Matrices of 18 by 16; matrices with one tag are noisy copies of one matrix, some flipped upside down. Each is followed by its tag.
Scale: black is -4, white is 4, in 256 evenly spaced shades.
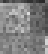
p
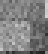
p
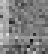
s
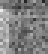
s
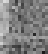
s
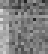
s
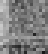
s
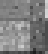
p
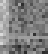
s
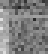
s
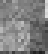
p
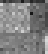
p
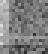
s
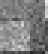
p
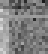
s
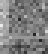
s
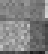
p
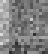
s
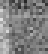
s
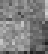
p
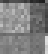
p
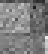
p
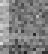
s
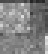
p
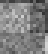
p
